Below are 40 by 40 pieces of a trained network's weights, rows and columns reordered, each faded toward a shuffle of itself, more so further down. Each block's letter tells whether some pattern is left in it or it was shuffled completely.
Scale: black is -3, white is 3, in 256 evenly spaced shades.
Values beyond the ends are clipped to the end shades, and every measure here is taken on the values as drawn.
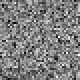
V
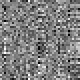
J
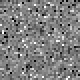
V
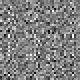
J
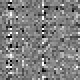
J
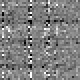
J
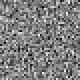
V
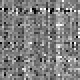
J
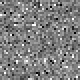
V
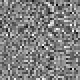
J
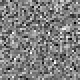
V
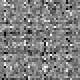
J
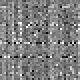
J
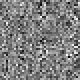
J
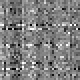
J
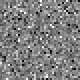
V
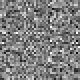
J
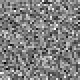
V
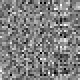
J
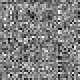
J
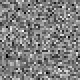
V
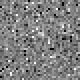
V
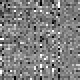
J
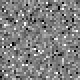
V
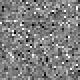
V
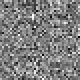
J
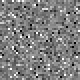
V
